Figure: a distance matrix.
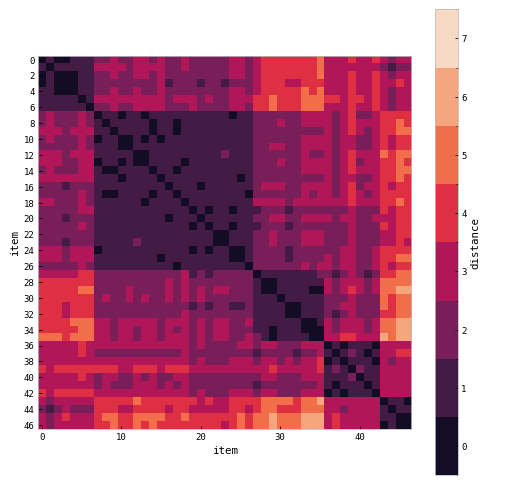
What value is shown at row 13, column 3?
2
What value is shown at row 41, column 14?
3
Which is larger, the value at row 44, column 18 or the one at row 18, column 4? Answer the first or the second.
the first
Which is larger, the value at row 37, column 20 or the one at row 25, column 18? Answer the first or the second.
the first
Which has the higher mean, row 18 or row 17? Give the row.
18
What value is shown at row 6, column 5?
1
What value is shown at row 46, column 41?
3
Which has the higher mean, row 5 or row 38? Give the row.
5
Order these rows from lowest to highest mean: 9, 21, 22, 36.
21, 22, 9, 36
